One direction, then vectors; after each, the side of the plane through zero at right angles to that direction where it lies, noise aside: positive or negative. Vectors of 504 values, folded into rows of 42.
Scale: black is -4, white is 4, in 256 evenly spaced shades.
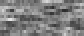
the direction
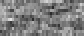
positive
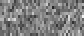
positive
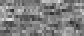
positive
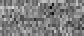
positive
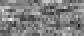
positive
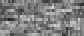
negative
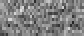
positive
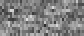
negative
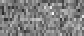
negative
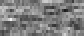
positive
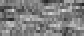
negative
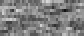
positive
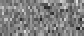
positive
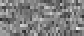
negative
